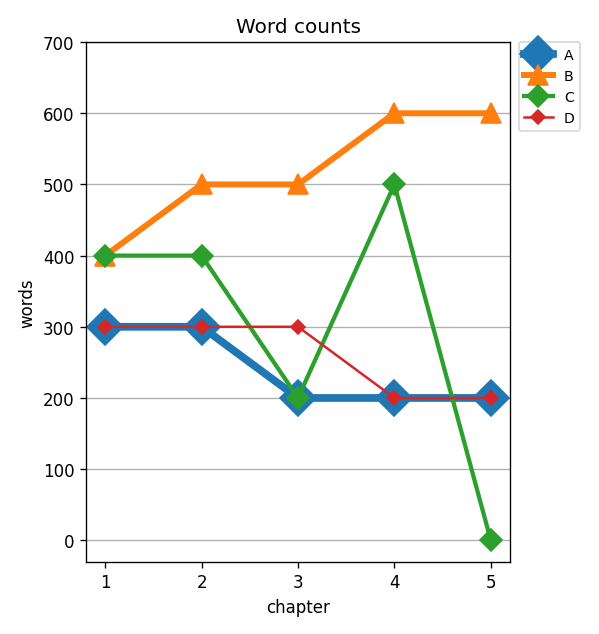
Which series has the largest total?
B
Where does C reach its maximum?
4
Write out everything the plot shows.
Title: Word counts
x-axis: chapter, ticks 1 2 3 4 5
y-axis: words, ticks 0 100 200 300 400 500 600 700
Legend: A, B, C, D
Values:
A: 300 300 200 200 200
B: 400 500 500 600 600
C: 400 400 200 500 0
D: 300 300 300 200 200
